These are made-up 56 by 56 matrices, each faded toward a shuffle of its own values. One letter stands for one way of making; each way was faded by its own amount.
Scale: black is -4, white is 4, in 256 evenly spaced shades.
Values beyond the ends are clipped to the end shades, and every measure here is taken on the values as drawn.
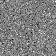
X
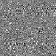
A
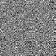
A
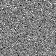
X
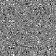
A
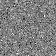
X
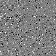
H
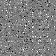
H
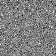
X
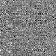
A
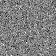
X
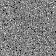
X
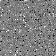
H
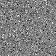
X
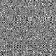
A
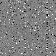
H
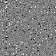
H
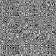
A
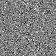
X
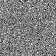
X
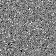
X
